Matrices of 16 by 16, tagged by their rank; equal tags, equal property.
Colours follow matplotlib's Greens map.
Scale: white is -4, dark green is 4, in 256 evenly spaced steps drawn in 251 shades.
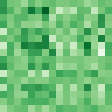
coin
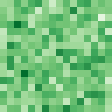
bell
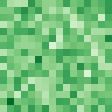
bell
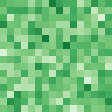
bell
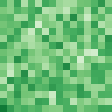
bell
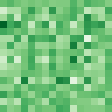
coin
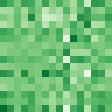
coin
